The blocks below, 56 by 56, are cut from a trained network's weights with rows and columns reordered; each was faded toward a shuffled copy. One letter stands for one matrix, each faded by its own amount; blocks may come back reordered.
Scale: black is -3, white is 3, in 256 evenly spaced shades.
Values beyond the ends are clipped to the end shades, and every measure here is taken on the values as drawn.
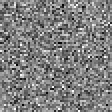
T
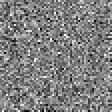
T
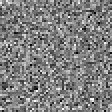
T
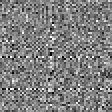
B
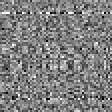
B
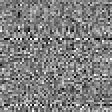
B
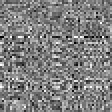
B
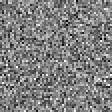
T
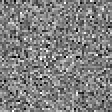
T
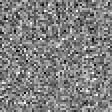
T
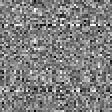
B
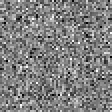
T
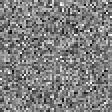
T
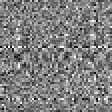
B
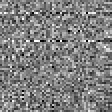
B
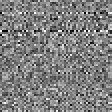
B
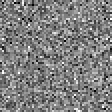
T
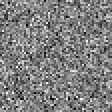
T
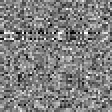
B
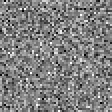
T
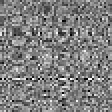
B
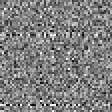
B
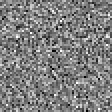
T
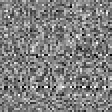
B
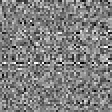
B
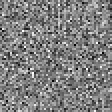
T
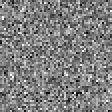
T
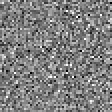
T
